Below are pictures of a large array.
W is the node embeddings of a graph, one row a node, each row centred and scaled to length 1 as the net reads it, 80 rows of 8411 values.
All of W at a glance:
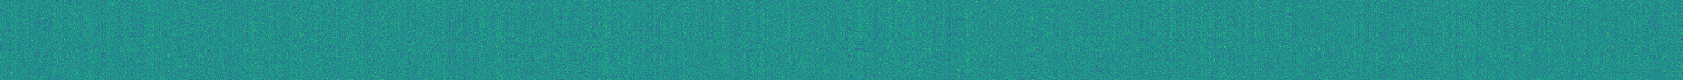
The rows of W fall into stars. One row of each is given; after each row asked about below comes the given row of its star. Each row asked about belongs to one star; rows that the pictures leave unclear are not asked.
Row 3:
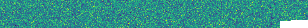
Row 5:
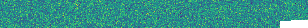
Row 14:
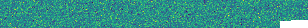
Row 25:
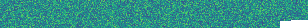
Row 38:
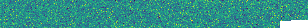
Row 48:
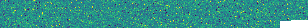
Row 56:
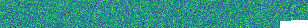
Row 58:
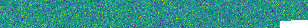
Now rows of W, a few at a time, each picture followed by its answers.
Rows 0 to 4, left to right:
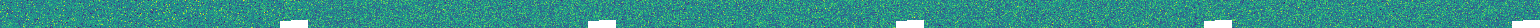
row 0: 5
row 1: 5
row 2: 58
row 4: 25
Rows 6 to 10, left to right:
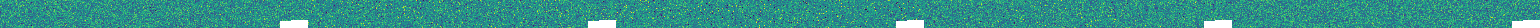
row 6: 14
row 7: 38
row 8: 25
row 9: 14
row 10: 58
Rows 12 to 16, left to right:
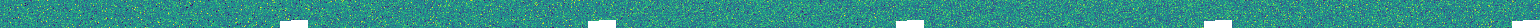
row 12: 25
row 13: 56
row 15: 38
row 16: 58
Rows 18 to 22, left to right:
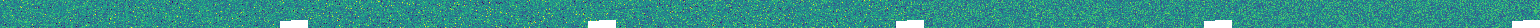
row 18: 58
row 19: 3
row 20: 56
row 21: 58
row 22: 38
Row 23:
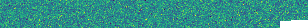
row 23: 56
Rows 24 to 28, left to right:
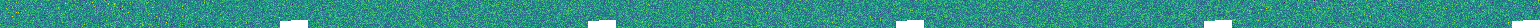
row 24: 58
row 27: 56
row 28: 3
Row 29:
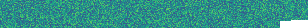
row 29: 5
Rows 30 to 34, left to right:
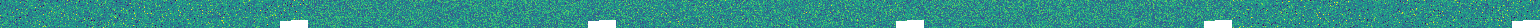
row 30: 14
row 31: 48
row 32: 3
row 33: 3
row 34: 14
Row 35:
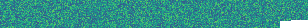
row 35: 58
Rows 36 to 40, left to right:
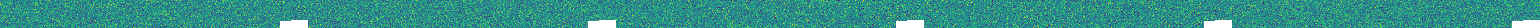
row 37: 5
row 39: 38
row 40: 25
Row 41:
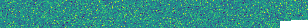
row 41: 5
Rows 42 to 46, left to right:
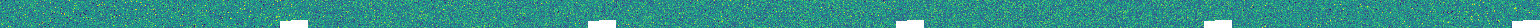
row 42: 14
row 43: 5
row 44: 48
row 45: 3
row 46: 58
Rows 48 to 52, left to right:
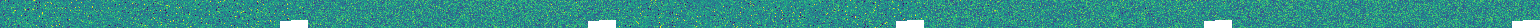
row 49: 48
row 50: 48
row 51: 48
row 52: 14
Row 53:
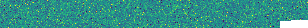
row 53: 25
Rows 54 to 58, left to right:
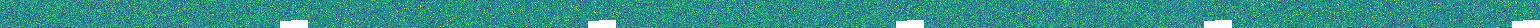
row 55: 56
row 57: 56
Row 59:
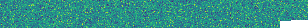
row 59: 58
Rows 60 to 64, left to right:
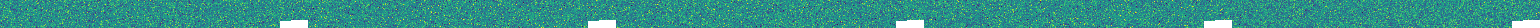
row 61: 56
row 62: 5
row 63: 56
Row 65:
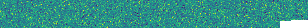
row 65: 5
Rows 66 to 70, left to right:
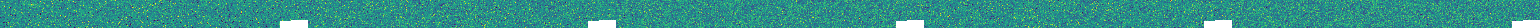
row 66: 3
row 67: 5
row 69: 38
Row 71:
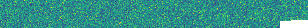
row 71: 56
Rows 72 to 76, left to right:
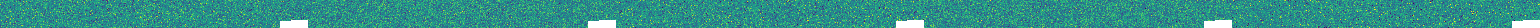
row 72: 58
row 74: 38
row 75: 56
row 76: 3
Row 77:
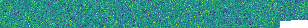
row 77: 38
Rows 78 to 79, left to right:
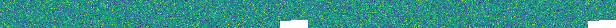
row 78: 5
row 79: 58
